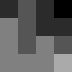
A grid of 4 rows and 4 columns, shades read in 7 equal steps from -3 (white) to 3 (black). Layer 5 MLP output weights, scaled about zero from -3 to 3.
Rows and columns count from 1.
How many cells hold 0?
6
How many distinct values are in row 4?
2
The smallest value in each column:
0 0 0 -1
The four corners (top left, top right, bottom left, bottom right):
2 3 0 -1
